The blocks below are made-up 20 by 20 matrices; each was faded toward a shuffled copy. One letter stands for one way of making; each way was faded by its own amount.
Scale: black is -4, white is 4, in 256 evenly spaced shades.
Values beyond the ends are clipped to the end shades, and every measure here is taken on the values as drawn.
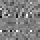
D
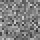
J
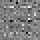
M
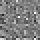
M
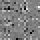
M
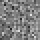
J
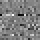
D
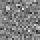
J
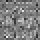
M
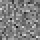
J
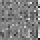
M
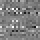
D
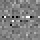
D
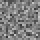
J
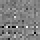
D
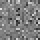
M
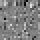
M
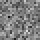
J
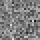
J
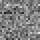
J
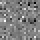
M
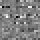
D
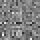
M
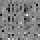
M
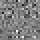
D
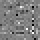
M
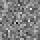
J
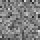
J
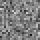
J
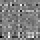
D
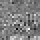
D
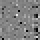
M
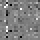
M
